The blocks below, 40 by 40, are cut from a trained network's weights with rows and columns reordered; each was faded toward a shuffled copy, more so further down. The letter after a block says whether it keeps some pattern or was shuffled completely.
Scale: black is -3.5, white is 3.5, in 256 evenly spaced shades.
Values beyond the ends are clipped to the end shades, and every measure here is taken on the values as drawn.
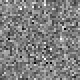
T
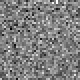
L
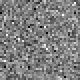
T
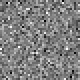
L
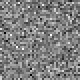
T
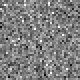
L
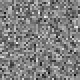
T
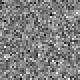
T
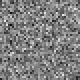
T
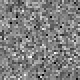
L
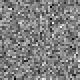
L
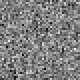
L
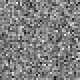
L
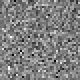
T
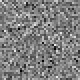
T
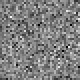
L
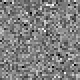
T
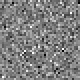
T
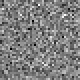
L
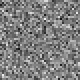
L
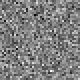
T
